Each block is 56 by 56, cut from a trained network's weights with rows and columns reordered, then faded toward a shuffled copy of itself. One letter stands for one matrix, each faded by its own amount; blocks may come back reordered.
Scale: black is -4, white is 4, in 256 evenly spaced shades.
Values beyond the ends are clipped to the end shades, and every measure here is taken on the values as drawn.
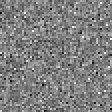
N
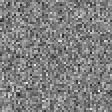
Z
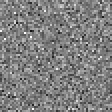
N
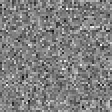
Z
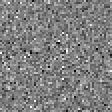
N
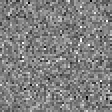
N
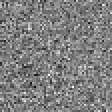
Z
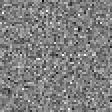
N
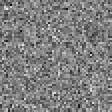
Z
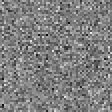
Z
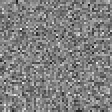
Z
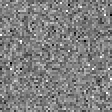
N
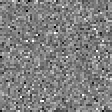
N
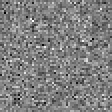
Z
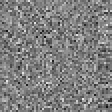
Z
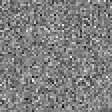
Z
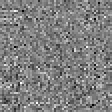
Z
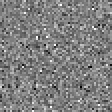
N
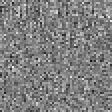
Z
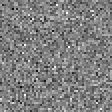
N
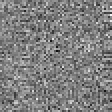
Z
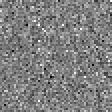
N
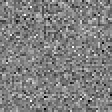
Z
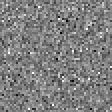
N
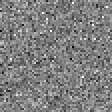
N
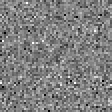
N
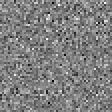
Z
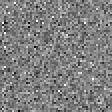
N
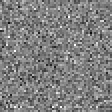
N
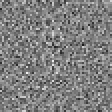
Z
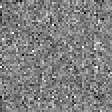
N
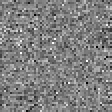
Z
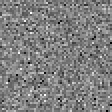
N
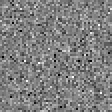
N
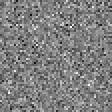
N
